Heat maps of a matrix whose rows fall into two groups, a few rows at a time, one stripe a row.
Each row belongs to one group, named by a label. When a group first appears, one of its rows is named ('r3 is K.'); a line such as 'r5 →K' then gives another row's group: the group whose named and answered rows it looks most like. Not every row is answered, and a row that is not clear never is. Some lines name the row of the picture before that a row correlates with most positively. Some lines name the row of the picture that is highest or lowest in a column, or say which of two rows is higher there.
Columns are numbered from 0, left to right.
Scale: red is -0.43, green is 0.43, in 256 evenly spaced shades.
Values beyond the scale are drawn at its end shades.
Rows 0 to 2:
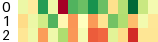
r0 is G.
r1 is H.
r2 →H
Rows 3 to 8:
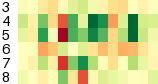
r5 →G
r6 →H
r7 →G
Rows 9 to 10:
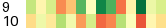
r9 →G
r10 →H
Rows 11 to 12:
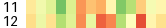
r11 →H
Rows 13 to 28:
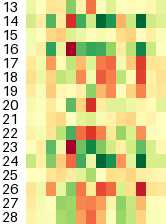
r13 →H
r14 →G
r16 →G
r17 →H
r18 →H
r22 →H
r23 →G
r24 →G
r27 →H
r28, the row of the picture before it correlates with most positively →11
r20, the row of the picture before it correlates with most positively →11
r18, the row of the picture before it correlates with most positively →12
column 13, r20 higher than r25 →Yes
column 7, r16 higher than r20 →Yes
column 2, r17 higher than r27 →No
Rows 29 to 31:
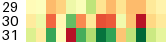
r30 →H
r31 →G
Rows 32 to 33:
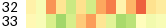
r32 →H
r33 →H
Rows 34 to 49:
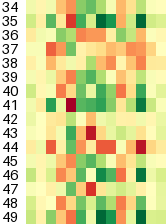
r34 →G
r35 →G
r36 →H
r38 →H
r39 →G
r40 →G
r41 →G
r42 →H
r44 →H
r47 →H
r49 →G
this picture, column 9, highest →36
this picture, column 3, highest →36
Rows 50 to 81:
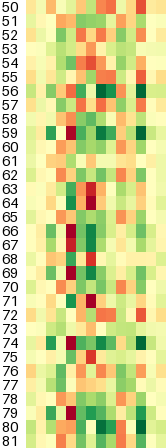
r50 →H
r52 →H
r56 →G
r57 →H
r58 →G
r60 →G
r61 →H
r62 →G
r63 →H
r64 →H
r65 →G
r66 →G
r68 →H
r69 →G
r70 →G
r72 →H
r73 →H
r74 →G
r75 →H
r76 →H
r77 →H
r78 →G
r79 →G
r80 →G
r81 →G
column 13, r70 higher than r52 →Yes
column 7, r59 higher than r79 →Yes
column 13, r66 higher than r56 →No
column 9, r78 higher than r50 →No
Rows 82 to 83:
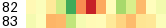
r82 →H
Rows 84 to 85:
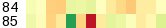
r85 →H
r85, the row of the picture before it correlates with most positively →82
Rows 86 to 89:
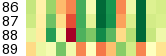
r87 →G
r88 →G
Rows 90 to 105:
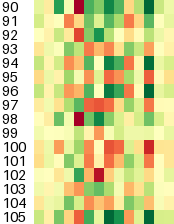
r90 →G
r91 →G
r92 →G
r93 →H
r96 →G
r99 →H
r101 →H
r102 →H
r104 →H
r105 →G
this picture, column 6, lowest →102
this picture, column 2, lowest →100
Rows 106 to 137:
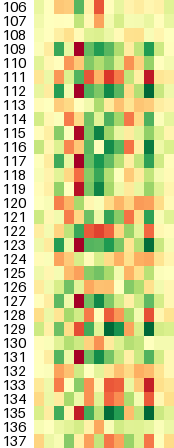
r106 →H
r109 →G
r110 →G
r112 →G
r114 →G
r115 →G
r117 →G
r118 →G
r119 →G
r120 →H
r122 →H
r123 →G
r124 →H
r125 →G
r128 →H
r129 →G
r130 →H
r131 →G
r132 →H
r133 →H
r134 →H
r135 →G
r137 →H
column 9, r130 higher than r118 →Yes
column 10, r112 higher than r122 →Yes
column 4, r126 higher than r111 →No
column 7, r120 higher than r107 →No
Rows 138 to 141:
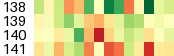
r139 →H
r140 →H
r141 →H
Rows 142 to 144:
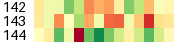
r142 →H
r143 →H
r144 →G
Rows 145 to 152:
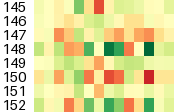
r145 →H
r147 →H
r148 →G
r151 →H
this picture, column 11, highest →148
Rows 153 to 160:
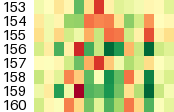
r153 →H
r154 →H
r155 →H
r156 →G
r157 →H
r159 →G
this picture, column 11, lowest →155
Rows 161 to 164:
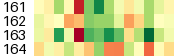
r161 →G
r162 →G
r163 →G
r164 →H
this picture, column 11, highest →163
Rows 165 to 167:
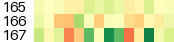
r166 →H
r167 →G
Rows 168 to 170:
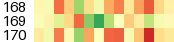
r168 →H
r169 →G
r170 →H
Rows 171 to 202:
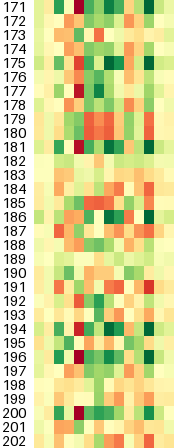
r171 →G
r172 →G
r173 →H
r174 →G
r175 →G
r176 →G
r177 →G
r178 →G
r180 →H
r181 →G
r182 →H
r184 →H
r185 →H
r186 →G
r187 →H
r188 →G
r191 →H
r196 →G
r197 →G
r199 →H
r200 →G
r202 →H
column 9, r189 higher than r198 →Yes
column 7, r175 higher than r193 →Yes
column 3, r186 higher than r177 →No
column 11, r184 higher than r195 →No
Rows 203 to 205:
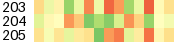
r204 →G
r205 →H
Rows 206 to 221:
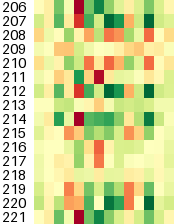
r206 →G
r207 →G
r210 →H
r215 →G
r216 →H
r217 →H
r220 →G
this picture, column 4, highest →211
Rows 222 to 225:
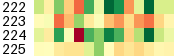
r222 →G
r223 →H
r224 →G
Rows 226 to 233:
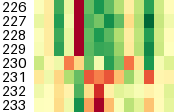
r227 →G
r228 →G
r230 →G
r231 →H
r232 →H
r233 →H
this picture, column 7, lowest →231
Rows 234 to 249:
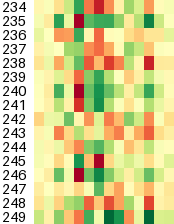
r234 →H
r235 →G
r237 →H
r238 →H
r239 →G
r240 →G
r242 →H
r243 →H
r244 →G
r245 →H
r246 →G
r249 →G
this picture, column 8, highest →249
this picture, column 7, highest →249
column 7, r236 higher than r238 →Yes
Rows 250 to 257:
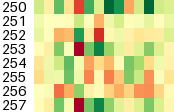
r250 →G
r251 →H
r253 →G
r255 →H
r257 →G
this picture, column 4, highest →252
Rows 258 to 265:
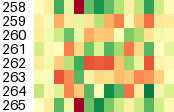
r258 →G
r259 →H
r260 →H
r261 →G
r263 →H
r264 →G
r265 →G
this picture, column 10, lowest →263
